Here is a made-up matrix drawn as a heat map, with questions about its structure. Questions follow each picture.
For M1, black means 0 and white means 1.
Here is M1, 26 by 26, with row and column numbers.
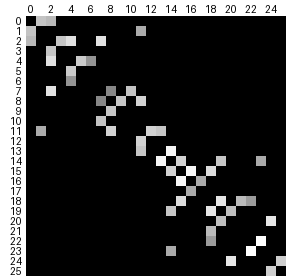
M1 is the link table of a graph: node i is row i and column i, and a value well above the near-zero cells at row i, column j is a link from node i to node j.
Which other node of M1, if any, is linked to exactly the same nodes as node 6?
node 5
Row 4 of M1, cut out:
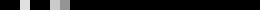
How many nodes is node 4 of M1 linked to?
3
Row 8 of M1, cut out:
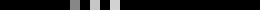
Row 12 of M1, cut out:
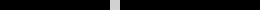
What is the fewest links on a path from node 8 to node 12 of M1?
2
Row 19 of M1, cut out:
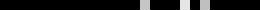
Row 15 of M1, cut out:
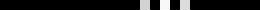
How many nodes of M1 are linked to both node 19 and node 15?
2
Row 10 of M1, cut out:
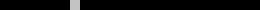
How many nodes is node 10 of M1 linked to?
1
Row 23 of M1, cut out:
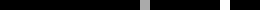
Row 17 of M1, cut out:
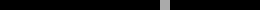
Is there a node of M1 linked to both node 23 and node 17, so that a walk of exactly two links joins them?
no
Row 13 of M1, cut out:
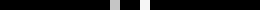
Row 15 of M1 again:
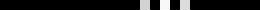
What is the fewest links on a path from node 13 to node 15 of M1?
2
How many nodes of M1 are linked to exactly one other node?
9
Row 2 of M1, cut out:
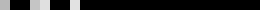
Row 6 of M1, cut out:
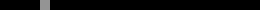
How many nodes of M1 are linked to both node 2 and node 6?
1
